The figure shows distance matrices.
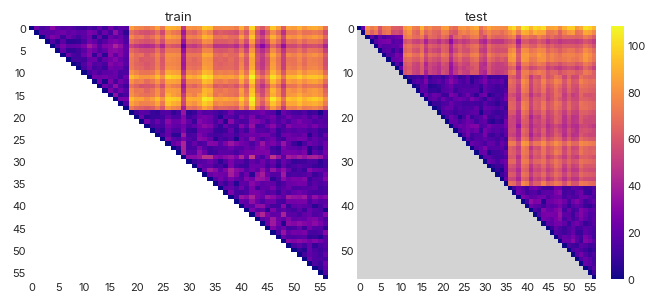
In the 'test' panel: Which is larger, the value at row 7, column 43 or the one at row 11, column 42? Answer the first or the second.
the first
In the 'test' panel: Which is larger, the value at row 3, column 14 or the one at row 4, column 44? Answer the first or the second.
the second
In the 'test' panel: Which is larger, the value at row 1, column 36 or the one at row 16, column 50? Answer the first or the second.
the first
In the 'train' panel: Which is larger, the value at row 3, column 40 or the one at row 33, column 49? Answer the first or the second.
the first
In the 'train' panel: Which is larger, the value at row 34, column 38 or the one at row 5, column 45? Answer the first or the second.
the second
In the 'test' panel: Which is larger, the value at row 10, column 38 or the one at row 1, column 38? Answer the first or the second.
the second
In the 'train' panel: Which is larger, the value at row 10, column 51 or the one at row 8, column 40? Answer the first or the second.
the first
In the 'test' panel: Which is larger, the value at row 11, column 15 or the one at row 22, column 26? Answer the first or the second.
the second
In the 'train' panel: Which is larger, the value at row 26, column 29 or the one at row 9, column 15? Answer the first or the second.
the first
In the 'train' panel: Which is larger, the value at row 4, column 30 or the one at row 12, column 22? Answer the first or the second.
the second
